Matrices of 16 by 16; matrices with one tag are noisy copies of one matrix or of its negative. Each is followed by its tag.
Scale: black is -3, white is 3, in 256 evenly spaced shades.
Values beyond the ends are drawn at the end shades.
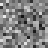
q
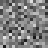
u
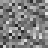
u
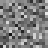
u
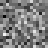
q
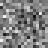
q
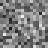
q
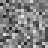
q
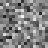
q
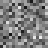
u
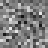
q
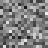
u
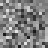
q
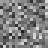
u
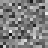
u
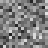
u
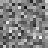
u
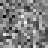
q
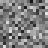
u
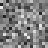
q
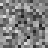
q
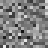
u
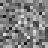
q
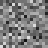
u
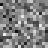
q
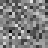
u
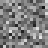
u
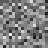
u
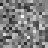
q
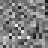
u
